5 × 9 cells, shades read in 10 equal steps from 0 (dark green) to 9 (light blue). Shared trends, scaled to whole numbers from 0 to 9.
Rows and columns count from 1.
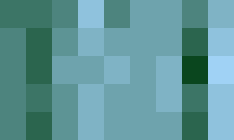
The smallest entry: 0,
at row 3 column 8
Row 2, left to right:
4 2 5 7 6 6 6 2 8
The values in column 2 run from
2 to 3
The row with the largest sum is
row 4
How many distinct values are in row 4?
6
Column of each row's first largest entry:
4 9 9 9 9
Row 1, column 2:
3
